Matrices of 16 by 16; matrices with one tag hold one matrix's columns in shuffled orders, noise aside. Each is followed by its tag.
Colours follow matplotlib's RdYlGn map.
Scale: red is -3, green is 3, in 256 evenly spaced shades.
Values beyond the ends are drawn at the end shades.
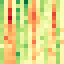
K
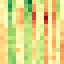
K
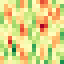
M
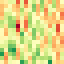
M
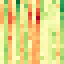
K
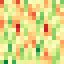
M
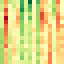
K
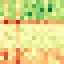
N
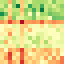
N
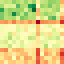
N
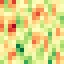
M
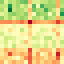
N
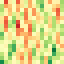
M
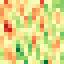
M
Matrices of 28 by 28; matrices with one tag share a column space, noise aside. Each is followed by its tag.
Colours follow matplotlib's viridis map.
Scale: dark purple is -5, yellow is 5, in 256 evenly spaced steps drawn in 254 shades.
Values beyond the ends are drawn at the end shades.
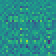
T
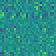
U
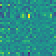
U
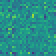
U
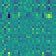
U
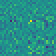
T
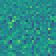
T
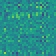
U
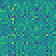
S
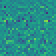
T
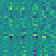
S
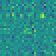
U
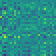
S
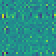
U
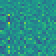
T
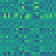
U
